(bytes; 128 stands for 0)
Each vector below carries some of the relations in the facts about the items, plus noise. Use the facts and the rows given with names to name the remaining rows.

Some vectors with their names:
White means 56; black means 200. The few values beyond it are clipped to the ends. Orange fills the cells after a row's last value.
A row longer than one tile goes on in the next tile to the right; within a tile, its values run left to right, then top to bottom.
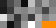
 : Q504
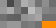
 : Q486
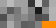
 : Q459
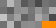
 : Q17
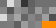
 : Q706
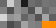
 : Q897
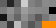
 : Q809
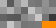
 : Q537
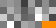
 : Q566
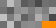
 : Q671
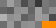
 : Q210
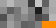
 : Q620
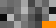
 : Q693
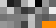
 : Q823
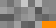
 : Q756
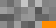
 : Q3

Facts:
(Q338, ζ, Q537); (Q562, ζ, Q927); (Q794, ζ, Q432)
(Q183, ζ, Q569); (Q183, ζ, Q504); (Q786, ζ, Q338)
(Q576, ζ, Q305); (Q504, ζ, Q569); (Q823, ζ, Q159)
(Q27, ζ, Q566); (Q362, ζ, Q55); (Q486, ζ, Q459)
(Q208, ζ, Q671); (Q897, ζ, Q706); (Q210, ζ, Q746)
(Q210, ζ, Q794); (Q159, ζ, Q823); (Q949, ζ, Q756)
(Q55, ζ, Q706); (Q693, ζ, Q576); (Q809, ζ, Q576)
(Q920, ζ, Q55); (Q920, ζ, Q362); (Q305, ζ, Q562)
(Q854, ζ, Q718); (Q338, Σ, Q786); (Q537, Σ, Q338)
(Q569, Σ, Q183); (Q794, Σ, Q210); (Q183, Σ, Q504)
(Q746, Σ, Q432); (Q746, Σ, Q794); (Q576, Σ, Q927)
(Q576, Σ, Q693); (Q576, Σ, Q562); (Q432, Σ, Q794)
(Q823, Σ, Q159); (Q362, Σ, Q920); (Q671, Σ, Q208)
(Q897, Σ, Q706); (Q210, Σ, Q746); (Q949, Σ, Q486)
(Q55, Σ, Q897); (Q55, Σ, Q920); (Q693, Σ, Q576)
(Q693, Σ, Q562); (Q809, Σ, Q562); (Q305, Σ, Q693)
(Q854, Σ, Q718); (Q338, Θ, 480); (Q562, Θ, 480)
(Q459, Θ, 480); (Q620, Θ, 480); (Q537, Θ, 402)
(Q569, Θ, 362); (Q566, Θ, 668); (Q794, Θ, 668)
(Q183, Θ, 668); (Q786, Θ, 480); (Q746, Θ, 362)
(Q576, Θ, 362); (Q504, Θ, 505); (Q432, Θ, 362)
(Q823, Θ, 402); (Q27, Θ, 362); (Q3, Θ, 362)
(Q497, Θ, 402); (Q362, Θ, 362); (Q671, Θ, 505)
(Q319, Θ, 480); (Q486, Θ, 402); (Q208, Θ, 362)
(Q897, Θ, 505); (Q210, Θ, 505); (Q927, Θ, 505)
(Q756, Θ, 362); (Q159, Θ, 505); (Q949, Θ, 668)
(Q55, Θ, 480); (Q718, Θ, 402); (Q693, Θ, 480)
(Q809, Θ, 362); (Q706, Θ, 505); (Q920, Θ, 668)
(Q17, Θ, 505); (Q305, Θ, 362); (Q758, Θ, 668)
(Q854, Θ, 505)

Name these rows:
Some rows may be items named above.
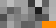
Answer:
Q459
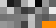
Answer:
Q823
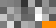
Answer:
Q949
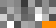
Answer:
Q758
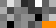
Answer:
Q55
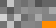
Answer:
Q927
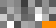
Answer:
Q758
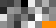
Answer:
Q183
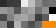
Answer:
Q305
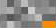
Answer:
Q718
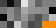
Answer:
Q576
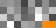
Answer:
Q566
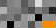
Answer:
Q362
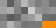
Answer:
Q497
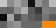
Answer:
Q338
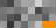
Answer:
Q569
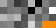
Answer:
Q159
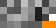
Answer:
Q562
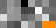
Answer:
Q920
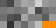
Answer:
Q569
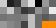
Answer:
Q823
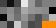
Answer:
Q576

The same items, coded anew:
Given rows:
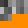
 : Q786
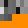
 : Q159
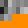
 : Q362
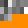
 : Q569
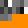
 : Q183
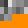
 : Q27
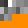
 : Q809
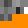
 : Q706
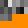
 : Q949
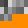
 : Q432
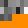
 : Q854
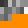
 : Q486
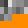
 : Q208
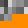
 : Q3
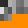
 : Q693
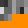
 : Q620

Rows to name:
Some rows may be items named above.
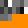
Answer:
Q183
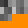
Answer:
Q786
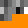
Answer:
Q927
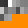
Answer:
Q576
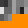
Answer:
Q459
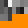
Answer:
Q794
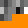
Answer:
Q927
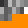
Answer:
Q537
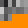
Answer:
Q823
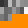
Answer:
Q486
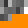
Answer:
Q504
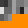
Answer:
Q459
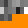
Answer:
Q671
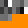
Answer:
Q183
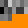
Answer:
Q920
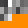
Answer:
Q305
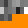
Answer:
Q671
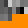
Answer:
Q566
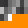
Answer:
Q562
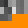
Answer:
Q338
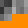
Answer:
Q55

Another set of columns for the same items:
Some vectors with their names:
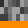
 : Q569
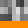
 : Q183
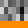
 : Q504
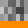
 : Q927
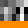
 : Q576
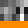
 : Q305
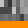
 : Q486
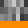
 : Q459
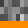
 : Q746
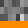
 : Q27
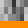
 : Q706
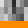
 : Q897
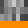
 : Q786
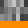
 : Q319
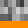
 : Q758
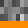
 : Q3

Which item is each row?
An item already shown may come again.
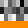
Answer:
Q159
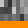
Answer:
Q497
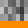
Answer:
Q671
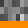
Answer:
Q3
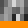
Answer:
Q562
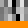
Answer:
Q362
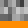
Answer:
Q949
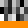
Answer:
Q823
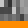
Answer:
Q486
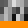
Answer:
Q693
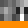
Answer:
Q809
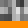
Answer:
Q183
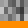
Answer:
Q671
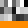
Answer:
Q55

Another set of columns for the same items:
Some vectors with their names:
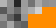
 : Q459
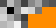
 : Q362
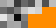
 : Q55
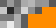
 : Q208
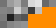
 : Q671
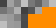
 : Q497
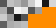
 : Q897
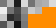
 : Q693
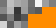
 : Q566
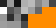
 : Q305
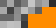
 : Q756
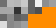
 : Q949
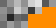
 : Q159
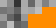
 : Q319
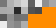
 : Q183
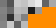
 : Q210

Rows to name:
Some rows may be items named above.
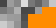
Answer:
Q486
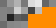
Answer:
Q671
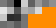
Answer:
Q562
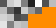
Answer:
Q920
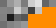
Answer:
Q671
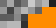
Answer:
Q569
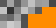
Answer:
Q3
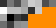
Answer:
Q927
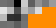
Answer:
Q562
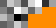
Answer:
Q706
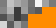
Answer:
Q566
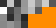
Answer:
Q576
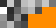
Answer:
Q809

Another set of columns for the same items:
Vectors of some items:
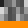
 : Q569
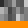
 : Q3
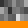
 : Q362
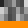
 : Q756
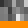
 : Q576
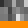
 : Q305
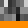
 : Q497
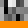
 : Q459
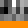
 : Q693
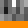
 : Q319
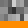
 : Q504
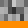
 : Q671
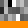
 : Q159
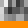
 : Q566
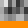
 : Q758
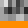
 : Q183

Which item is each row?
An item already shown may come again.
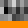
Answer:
Q786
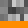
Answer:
Q706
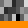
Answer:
Q486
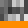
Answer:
Q897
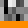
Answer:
Q459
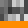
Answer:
Q897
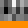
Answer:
Q55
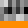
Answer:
Q920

